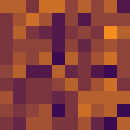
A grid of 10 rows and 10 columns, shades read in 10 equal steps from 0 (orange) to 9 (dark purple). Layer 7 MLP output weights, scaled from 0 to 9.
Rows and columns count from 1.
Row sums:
40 52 50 55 47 62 51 48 53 56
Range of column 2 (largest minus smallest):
4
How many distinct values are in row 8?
4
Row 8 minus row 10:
-2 0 2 2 1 0 -1 -4 -6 0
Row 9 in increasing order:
2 3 4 4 5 5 6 6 9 9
